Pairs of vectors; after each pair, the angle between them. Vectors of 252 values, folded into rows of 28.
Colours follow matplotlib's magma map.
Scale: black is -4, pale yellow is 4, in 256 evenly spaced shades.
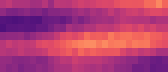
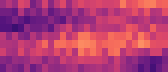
nearly parallel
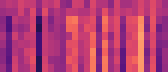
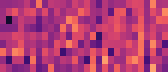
partly aligned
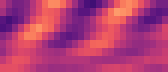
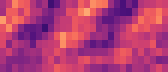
nearly opposite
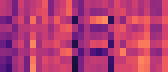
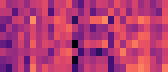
nearly parallel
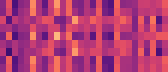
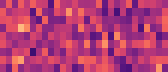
orthogonal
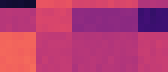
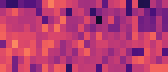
partly aligned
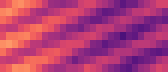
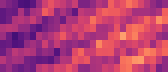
nearly opposite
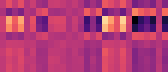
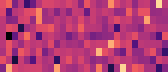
orthogonal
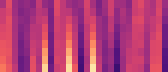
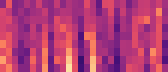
nearly parallel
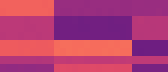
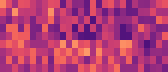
partly aligned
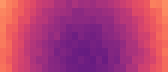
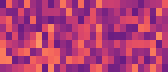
orthogonal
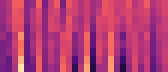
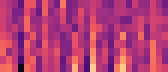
nearly opposite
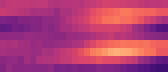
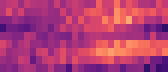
nearly parallel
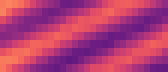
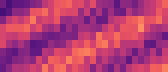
nearly opposite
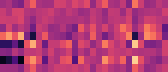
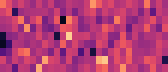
orthogonal
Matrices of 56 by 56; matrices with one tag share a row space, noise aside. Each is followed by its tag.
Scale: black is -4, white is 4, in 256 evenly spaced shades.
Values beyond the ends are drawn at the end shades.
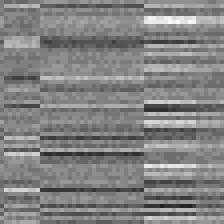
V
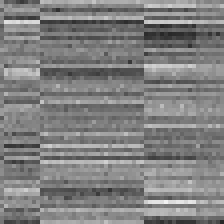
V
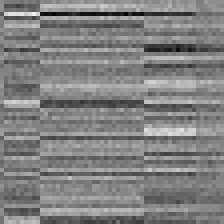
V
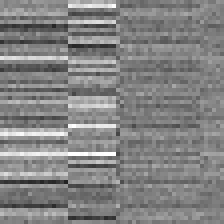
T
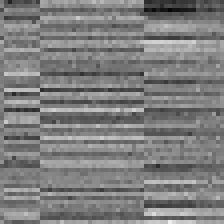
V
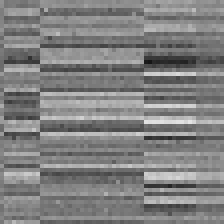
V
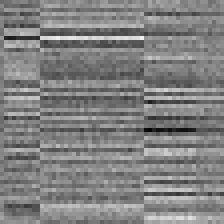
V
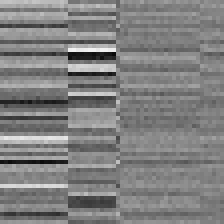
T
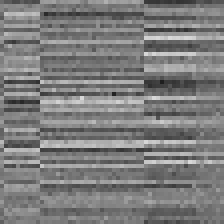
V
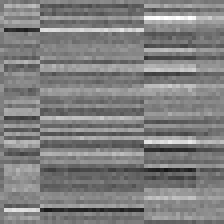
V
